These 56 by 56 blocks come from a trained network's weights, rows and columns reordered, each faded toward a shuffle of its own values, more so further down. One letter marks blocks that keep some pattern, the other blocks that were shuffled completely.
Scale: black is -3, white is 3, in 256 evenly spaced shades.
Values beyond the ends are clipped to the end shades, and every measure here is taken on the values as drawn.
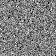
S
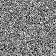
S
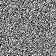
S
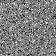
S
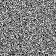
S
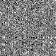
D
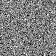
S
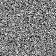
S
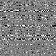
D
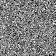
S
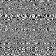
D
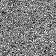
S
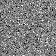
S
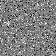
S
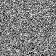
S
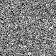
S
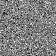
S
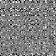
D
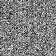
D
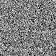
S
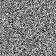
S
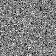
S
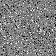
S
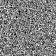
S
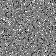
S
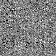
D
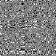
D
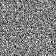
D
